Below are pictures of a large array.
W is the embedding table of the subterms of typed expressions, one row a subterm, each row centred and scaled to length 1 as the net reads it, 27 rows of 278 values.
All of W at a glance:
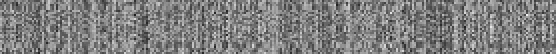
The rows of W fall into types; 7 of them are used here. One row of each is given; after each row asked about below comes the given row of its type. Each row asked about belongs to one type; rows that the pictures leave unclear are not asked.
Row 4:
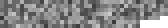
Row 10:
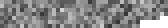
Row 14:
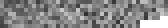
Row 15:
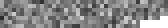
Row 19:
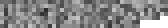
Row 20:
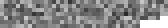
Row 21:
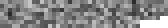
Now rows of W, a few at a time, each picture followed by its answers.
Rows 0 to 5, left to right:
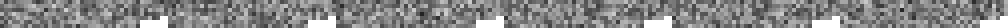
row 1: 19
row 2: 4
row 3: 4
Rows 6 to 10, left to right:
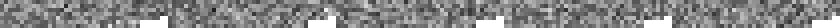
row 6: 21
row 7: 14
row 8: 21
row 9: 20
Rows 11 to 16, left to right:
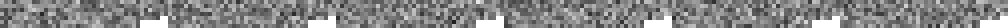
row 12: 20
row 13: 15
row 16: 19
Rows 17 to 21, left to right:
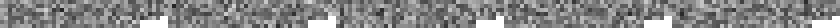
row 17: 20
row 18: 20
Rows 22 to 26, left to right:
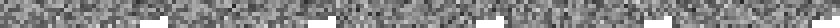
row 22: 21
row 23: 21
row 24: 10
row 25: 4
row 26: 14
